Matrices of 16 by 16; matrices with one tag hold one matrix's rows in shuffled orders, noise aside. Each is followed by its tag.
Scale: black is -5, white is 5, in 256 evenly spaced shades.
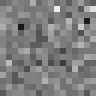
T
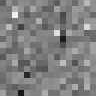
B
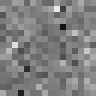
B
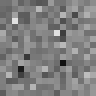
B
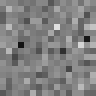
T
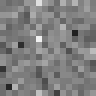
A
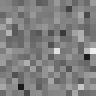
T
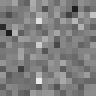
A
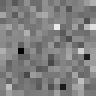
T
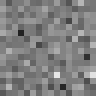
T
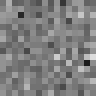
T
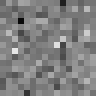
B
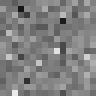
B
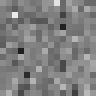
B
